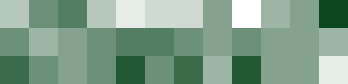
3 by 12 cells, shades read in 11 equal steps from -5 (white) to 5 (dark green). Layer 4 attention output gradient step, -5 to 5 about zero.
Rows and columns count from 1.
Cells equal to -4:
2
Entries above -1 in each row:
5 10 10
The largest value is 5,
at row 1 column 12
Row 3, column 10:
0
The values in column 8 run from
-1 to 0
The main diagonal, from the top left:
-2 -1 0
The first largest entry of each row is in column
12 5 5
